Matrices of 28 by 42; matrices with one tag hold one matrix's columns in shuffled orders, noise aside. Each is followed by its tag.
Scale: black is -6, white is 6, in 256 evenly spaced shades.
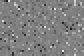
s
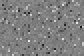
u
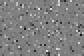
s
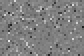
u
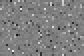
s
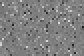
u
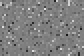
s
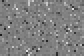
s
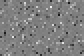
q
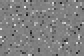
q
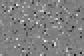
u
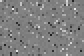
s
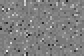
s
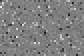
q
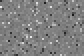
q
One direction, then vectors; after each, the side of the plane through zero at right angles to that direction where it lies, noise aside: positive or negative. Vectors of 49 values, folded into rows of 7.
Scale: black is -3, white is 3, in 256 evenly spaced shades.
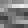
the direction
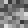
negative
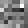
positive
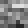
positive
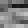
negative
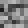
negative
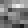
positive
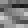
negative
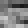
negative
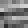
positive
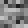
negative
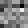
negative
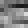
negative
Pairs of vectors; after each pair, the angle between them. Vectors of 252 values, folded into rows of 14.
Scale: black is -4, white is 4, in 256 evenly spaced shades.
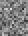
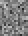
partly aligned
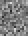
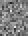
nearly opposite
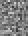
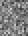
partly aligned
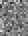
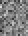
nearly opposite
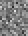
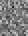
nearly parallel
